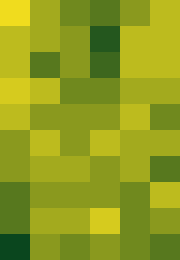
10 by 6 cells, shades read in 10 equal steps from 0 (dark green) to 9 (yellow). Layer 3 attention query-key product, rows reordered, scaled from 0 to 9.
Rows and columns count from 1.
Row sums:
34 33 31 35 33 36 31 29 32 21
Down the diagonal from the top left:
9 6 5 4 7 6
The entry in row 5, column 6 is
4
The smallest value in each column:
0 3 4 1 4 3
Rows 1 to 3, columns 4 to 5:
3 5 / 1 7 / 2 7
